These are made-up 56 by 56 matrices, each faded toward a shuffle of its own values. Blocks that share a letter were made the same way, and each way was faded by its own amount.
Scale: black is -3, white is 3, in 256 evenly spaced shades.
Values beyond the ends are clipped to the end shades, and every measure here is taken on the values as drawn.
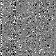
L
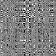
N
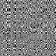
N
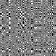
N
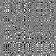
N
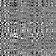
N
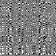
N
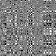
N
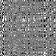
N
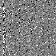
L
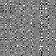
N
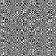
N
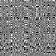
N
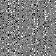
L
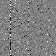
L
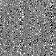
L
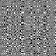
N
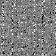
L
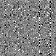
L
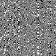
L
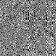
L
